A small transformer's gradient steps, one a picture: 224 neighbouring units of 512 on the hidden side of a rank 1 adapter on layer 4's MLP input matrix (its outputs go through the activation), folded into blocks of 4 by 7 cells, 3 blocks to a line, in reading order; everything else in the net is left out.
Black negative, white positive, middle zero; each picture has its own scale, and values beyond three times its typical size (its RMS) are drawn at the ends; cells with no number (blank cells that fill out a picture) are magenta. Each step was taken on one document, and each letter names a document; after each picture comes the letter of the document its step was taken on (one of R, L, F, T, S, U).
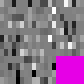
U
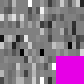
U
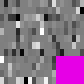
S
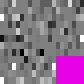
U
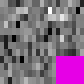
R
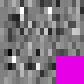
R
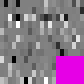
S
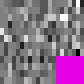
R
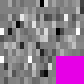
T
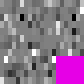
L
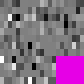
S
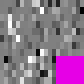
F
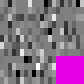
U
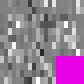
T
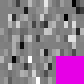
T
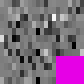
R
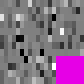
U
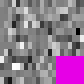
R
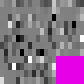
U
